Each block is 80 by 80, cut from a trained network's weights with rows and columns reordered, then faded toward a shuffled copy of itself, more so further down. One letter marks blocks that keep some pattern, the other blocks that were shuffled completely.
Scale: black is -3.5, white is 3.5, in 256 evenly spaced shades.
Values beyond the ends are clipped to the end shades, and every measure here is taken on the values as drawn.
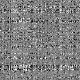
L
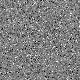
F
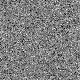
F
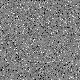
F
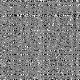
L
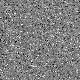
F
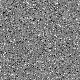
F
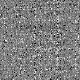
L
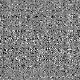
L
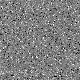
F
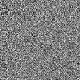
L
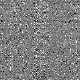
L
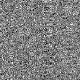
L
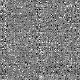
L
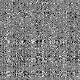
L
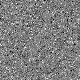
F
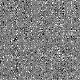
L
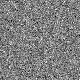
F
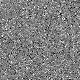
F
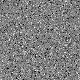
F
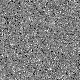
F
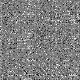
L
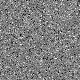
F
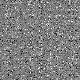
L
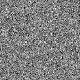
L
